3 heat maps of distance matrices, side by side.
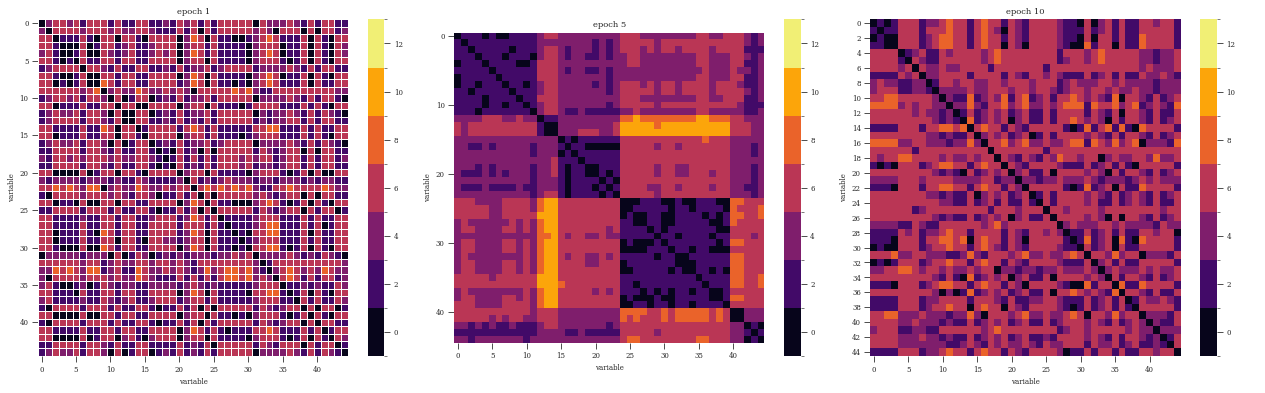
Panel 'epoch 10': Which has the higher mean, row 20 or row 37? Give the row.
20
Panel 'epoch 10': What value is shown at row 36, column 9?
4
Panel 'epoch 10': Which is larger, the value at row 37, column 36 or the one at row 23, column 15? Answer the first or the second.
the first
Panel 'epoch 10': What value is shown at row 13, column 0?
6
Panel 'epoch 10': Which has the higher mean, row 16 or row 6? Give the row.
6
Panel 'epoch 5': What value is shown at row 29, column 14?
10
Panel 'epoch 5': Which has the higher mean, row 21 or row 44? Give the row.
44
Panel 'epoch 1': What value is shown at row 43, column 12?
2
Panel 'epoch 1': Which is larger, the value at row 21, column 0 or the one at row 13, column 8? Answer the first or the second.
the second
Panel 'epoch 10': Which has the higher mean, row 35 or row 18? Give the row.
18
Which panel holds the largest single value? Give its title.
epoch 5
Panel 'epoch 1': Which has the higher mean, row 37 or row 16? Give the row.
16
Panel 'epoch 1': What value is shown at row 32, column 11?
6
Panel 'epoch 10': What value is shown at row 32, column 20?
6
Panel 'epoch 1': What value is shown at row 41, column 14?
2
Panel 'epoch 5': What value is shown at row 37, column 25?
2
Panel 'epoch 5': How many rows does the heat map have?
45
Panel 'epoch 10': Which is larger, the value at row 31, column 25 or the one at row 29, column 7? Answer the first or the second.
the first
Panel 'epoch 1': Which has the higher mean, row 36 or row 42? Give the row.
36
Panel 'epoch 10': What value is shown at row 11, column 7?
6
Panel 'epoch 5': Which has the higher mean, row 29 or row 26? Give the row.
26
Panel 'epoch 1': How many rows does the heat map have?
45
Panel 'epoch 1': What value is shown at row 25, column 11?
6
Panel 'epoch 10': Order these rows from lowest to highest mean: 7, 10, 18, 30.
7, 30, 10, 18
